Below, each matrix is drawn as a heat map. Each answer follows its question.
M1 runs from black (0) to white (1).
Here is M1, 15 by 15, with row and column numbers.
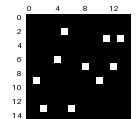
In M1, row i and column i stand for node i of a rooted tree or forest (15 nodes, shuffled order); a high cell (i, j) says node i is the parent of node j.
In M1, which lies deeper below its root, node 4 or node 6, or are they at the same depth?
node 4
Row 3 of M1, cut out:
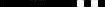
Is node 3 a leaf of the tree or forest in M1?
no
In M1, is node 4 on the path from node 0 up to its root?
no
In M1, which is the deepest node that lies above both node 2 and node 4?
13
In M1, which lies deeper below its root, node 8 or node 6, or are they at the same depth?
node 6
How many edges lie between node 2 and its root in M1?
2
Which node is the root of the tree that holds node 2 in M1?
3
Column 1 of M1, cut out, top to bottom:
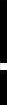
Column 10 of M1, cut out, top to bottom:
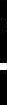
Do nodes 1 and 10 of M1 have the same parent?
yes
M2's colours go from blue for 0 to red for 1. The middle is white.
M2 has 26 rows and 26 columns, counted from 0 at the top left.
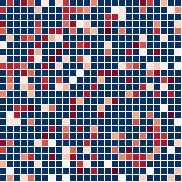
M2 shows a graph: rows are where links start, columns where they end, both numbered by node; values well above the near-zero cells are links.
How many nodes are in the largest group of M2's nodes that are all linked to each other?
4
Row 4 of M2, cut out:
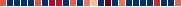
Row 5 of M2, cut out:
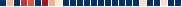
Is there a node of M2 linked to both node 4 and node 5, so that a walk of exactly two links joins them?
yes
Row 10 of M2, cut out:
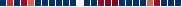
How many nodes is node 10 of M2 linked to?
9
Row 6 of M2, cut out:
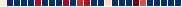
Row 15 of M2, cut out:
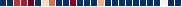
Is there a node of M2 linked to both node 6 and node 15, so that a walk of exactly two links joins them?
no
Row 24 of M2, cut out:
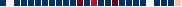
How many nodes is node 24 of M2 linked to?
6
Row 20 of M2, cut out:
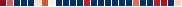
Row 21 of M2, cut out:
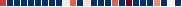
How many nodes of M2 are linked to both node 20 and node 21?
3
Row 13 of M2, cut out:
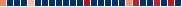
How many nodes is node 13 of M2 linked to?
7
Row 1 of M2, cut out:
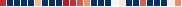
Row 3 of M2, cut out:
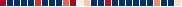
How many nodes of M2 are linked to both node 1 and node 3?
7
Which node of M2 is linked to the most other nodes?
node 9
